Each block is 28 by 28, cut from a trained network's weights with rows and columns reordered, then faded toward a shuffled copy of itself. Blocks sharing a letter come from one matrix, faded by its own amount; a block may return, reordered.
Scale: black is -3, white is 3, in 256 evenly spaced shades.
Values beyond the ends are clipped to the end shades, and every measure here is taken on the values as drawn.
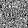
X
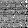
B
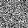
X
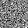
X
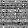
B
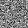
X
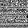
B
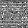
B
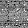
B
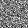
X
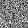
X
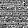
B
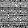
B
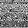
B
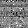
B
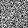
X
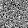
X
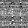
B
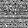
B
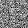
X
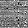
B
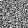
X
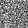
X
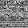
B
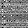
B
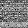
B
